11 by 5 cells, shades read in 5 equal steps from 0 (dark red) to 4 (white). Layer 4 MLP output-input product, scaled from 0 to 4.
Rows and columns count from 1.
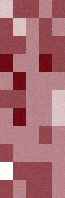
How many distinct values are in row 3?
2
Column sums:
18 15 19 15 21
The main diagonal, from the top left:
3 3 2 0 2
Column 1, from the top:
3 1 1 0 2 1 2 2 1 4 1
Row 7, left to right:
2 0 2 2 3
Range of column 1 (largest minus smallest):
4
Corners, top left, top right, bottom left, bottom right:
3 1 1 2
